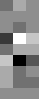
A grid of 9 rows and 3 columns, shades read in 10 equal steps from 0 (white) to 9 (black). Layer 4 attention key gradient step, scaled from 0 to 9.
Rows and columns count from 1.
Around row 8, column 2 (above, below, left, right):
5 4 3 5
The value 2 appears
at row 4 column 3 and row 6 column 1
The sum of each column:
37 38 36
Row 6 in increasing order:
2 6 9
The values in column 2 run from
0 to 9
